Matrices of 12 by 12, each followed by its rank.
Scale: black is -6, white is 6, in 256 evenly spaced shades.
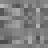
two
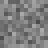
full rank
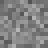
full rank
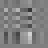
one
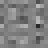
two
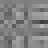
two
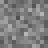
full rank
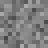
full rank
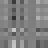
one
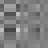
one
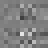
two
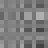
one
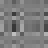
one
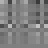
one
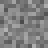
full rank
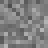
full rank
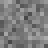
full rank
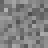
full rank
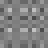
one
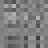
two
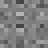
two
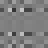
one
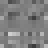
two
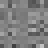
two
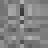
two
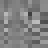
two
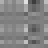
one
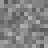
full rank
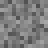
full rank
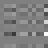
one
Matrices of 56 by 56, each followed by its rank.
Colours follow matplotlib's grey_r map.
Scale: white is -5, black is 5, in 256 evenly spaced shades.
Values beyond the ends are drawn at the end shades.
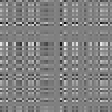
one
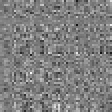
five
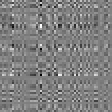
two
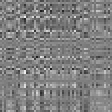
three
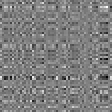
three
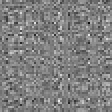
five
